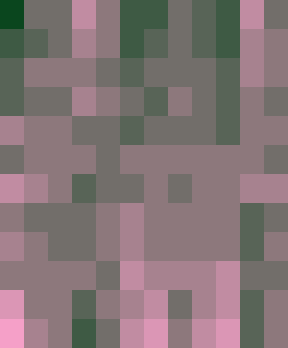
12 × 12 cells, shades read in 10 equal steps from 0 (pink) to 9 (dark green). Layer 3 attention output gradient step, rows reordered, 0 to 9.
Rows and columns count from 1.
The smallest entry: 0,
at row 12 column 1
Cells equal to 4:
51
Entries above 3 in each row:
10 10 11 11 11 12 8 11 10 7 7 6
